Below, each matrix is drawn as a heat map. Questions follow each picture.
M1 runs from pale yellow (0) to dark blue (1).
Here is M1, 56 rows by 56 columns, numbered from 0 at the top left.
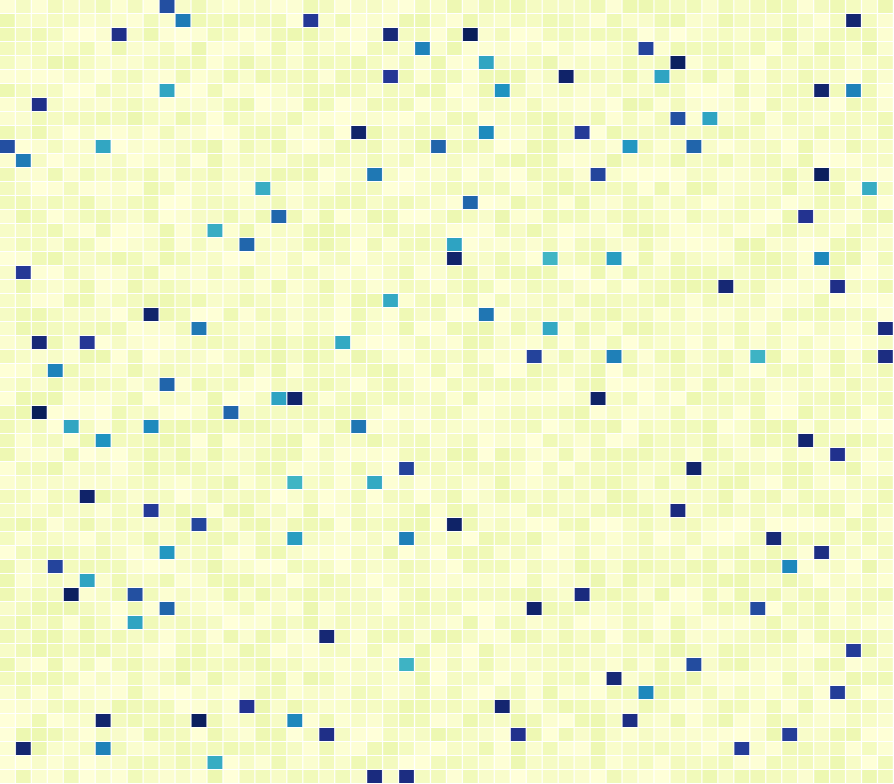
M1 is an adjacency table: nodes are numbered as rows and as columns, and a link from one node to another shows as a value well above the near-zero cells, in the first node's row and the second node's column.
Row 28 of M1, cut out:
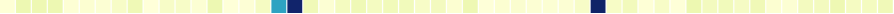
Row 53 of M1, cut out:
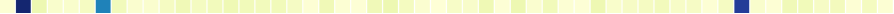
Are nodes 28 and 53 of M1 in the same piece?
yes
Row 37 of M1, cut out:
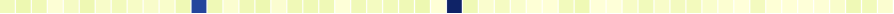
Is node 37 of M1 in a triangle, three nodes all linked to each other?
no
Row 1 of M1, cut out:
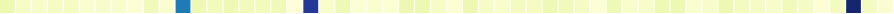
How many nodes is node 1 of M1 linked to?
3
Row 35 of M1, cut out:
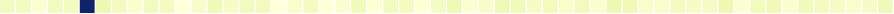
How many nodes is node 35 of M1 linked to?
1
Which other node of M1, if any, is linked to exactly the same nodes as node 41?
node 35
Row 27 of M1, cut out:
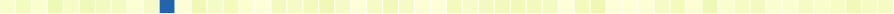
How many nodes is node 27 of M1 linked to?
1
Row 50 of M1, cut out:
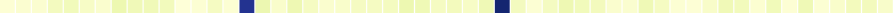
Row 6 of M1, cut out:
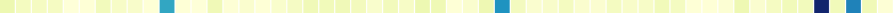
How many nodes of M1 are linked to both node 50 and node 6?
1
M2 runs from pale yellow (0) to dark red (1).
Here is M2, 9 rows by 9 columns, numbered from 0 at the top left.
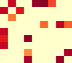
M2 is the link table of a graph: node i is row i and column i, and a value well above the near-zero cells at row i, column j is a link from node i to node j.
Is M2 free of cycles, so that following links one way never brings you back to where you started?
no
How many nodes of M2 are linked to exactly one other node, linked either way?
3
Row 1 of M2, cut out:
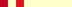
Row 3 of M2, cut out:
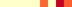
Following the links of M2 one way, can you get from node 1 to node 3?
yes
